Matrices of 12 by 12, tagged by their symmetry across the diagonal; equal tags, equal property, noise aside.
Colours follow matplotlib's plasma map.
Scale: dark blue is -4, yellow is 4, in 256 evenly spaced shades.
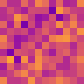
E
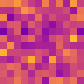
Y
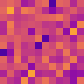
E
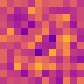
E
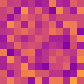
E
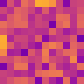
E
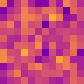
Y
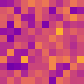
Y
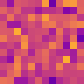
Y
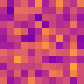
Y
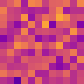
Y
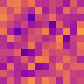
E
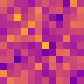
E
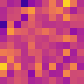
E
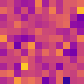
Y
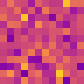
Y
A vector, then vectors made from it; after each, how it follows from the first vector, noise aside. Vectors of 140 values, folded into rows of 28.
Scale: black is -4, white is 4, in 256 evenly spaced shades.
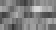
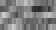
negated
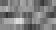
reversed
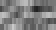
negated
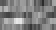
reversed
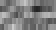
negated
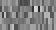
sign-scrambled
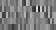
sign-scrambled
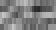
negated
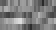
reversed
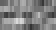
reversed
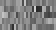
sign-scrambled
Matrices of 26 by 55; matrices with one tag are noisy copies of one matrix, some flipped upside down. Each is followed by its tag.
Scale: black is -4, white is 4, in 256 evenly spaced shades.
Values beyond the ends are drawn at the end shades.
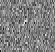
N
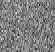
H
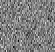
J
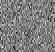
J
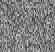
H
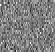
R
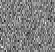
J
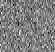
J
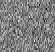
H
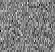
H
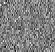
R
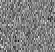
J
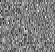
N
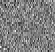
R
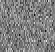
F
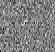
N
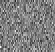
R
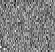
R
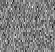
F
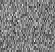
H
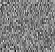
R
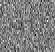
R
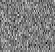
H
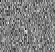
N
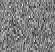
H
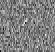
N
